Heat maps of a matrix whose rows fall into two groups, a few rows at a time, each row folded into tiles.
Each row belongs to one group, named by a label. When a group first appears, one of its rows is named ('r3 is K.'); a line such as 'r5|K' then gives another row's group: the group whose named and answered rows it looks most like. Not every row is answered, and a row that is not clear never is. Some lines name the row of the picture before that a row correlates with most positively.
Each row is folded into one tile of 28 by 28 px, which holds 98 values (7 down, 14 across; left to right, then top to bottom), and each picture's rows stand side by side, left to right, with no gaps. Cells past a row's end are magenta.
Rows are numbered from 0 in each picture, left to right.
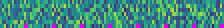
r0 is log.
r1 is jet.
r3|jet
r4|jet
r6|log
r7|jet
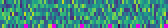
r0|jet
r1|log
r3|jet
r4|jet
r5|log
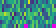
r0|jet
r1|jet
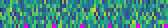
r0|jet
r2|jet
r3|jet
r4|log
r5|jet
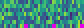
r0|log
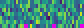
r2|jet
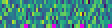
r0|log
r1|log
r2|log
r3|jet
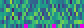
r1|jet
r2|jet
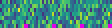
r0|log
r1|log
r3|log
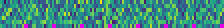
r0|jet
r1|log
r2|jet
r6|log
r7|jet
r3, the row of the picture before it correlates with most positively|0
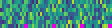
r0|jet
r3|log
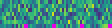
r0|jet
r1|jet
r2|log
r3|log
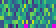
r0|log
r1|jet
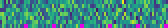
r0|jet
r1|jet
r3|jet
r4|jet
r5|log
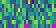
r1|jet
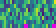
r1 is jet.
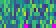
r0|log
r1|log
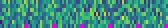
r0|log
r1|log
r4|jet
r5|jet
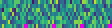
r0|jet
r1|jet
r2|jet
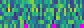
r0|log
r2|log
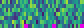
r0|log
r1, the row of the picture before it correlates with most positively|2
